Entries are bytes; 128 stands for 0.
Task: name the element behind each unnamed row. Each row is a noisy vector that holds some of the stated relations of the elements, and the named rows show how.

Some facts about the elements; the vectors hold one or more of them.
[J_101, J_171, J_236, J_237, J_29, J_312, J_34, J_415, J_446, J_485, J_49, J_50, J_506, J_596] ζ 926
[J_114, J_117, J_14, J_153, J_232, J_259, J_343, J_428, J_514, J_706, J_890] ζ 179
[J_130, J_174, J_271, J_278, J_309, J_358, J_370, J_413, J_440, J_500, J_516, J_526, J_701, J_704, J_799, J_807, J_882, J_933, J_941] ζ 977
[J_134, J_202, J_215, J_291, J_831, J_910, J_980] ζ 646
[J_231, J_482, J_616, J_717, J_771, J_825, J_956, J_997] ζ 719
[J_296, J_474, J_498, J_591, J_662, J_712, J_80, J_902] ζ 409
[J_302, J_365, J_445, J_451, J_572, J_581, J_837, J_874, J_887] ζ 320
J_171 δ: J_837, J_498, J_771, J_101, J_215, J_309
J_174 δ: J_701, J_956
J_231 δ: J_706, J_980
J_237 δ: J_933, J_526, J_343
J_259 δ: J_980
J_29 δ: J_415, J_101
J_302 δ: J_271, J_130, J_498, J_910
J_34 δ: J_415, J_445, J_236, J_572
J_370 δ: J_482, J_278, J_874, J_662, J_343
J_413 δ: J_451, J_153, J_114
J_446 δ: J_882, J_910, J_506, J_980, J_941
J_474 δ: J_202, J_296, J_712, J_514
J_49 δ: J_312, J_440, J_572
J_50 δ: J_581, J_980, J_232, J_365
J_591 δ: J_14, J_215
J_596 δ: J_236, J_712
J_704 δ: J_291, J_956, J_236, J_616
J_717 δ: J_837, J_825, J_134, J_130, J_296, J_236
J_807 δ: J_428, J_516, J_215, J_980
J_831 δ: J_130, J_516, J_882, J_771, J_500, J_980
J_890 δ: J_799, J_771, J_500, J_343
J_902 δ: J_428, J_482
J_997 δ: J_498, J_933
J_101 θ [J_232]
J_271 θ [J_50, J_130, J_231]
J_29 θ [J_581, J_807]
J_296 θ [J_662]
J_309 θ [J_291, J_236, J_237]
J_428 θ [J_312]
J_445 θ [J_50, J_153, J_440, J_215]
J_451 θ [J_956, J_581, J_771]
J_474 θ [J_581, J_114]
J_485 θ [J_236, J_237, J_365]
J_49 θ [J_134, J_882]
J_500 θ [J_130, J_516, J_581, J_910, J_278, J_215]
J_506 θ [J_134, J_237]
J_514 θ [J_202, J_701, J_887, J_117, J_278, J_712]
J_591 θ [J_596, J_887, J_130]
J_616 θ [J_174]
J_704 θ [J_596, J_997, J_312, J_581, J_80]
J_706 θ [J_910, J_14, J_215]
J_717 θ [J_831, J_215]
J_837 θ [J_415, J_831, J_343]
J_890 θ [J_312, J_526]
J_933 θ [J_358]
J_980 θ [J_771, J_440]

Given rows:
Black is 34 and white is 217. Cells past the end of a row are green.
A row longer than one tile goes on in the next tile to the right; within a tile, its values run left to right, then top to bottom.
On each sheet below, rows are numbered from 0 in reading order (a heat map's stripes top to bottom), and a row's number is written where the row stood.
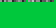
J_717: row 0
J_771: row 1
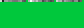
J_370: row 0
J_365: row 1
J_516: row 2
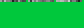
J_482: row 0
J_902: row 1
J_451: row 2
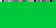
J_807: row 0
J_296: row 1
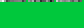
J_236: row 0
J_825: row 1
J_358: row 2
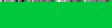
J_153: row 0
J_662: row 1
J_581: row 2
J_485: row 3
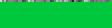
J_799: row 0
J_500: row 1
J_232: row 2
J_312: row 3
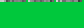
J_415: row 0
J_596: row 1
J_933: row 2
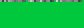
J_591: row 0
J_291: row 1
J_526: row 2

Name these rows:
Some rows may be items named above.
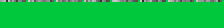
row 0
J_980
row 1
J_309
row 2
J_29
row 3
J_259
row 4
J_874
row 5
J_890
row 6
J_506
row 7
J_704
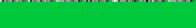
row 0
J_171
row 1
J_171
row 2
J_174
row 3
J_474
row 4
J_837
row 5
J_202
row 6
J_174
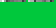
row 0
J_236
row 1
J_130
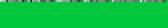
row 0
J_130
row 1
J_890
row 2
J_887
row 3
J_101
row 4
J_49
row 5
J_278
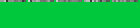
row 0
J_498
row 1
J_807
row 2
J_49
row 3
J_980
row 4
J_80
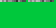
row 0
J_428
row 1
J_302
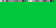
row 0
J_309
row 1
J_701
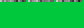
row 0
J_117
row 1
J_50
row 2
J_514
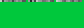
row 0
J_237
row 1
J_831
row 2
J_440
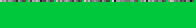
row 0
J_428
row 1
J_231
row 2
J_14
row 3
J_343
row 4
J_370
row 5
J_910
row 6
J_956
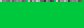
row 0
J_34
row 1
J_259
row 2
J_446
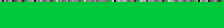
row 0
J_717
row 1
J_134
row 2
J_29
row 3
J_49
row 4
J_413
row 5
J_130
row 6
J_440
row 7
J_997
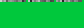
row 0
J_271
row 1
J_890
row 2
J_215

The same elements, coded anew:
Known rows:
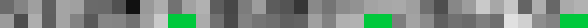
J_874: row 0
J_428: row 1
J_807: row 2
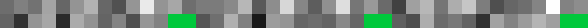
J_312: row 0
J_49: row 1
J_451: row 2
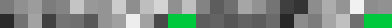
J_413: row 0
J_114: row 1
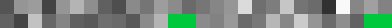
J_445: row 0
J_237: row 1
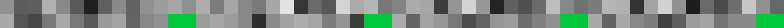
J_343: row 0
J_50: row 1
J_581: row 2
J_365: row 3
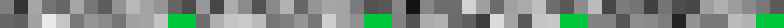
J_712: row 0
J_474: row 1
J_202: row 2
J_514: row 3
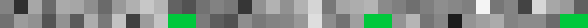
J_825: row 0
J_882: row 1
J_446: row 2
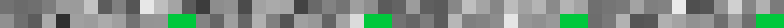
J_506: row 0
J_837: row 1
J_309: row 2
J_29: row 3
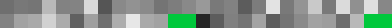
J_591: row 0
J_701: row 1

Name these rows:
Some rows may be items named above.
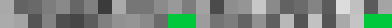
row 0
J_259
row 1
J_482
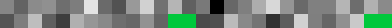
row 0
J_34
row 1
J_291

